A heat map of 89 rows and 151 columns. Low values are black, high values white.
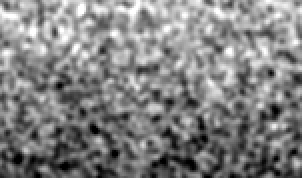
No lone cell stands out from its neighbours. No row or column stands out. The field climbs toward the top. On average the colour sits 50% of the way up the scale.
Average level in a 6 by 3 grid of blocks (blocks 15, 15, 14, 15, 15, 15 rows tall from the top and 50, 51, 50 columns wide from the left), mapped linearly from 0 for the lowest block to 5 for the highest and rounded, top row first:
555
544
334
223
121
000
